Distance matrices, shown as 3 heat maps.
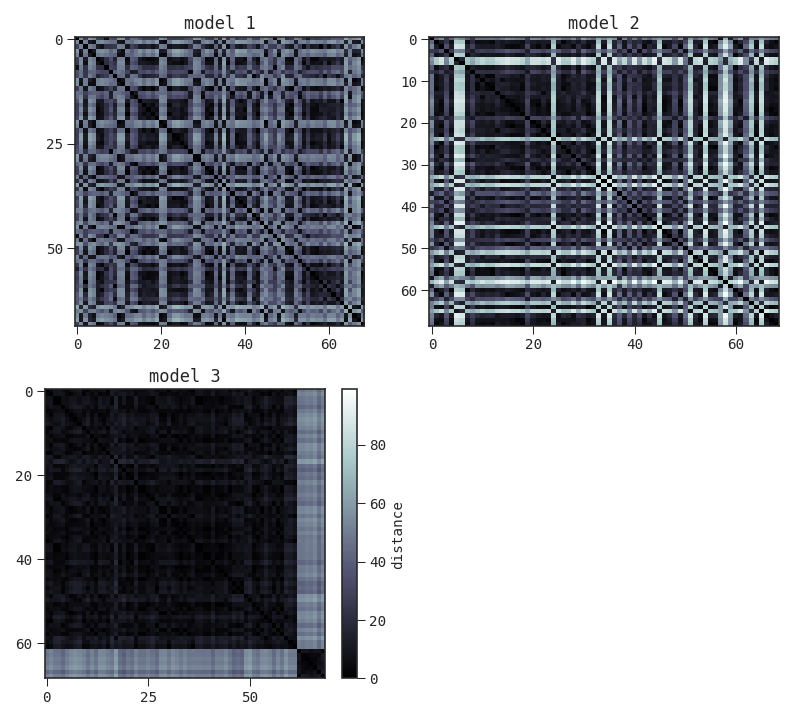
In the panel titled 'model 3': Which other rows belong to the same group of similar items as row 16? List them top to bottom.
0, 1, 2, 3, 4, 5, 6, 7, 8, 9, 10, 11, 12, 13, 14, 15, 17, 18, 19, 20, 21, 22, 23, 24, 25, 26, 27, 28, 29, 30, 31, 32, 33, 34, 35, 36, 37, 38, 39, 40, 41, 42, 43, 44, 45, 46, 47, 48, 49, 50, 51, 52, 53, 54, 55, 56, 57, 58, 59, 60, 61
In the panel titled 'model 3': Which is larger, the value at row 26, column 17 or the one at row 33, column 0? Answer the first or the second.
the first
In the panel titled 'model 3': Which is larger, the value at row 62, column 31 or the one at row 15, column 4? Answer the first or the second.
the first
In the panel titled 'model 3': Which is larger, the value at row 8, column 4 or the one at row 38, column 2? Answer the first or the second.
the first
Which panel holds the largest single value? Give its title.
model 2
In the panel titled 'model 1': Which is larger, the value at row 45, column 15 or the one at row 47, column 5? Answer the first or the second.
the first
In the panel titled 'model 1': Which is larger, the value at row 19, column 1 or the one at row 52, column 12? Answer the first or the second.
the first
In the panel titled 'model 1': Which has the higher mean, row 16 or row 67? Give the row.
67
